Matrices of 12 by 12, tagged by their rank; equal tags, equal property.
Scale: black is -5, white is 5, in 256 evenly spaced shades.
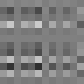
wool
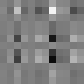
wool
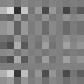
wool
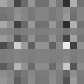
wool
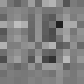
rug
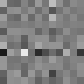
rug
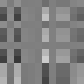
wool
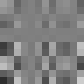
wool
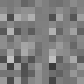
rug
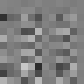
rug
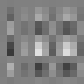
wool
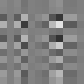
wool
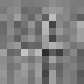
rug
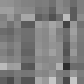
rug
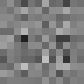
rug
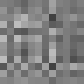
rug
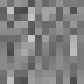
rug
